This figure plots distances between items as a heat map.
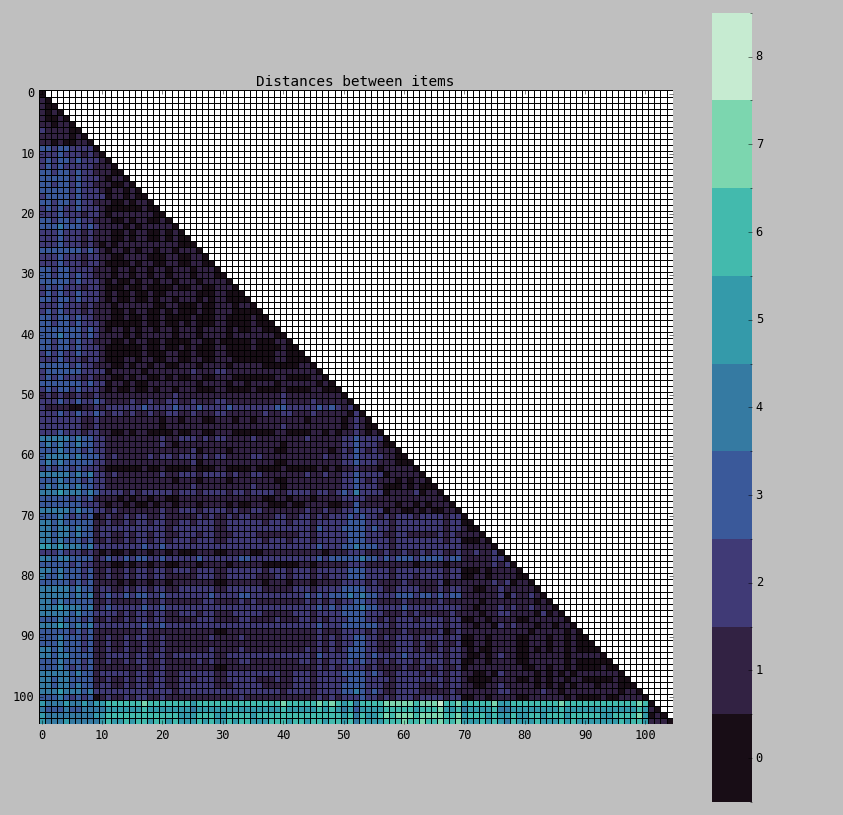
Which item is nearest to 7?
5
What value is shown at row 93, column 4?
4
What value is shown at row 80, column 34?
2
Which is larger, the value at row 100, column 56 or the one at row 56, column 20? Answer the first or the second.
the first
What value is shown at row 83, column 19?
2
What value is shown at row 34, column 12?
1
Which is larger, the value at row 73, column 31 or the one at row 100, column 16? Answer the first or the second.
the second
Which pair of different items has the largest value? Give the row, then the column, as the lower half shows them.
101, 66
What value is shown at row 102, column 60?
6
